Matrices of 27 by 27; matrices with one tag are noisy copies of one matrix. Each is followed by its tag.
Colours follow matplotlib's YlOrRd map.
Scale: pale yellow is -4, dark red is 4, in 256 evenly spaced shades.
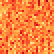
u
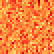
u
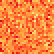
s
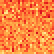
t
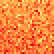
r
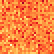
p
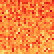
t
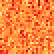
u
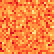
s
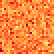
s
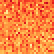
t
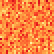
u
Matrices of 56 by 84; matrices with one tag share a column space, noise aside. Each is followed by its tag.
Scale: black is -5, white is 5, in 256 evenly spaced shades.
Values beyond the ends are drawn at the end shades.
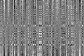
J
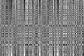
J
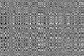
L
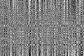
J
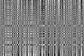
J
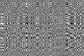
L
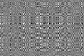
L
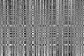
J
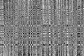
J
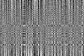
J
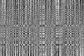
J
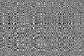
L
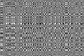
L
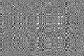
L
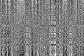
J
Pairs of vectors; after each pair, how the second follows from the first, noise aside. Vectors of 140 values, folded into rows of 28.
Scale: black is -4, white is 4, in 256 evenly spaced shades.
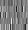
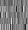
copied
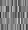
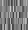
wrapped around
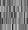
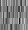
wrapped around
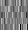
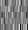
copied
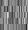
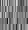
wrapped around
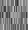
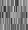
copied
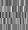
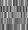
wrapped around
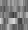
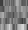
wrapped around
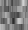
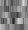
copied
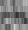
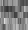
wrapped around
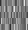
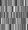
copied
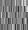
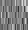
copied
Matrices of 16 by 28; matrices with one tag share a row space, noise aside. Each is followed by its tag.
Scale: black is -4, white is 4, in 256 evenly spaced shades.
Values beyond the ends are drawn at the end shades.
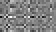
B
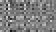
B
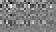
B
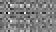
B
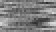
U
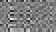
B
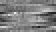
U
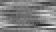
U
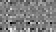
B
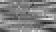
U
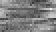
U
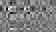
B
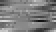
U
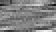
U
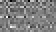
B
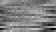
U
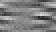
U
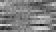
U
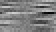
U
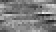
U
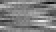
U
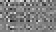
B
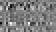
B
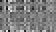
B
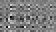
B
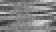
U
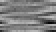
U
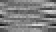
U
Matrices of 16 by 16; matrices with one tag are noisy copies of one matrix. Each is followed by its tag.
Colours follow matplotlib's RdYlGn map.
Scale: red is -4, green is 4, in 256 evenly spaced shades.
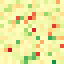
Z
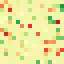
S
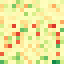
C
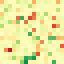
Z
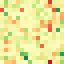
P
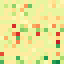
C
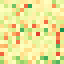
C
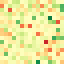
S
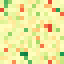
P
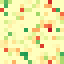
P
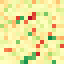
Z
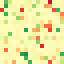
P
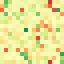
P
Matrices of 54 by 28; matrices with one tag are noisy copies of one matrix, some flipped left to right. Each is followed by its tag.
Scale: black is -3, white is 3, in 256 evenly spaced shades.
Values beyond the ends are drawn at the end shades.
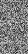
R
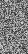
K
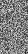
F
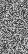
K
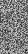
F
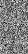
R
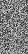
F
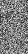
F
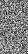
K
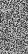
F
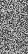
F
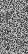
F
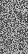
F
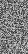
K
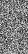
F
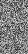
R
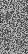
F
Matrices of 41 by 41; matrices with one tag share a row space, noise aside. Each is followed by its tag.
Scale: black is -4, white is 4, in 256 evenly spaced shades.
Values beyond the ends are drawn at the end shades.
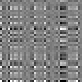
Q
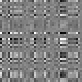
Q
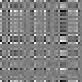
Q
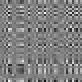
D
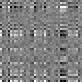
Q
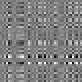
D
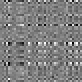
D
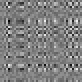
D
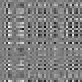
D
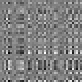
D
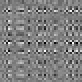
D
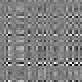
D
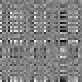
Q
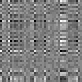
Q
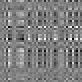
D
